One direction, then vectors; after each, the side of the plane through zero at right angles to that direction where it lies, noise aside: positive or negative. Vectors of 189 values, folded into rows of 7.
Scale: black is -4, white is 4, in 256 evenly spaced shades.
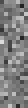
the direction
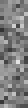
positive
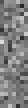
positive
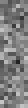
negative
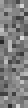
negative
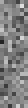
negative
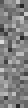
positive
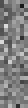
positive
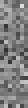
negative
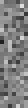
negative
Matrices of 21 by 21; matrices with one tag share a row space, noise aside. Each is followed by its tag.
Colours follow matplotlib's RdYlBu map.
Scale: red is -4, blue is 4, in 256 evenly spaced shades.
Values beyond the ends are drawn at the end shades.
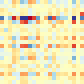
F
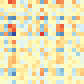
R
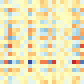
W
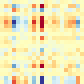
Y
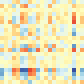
F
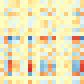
W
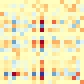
Y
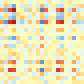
R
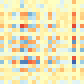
F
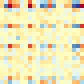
W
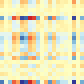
F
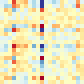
Y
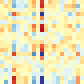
Y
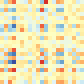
R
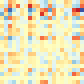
W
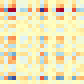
R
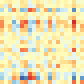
F
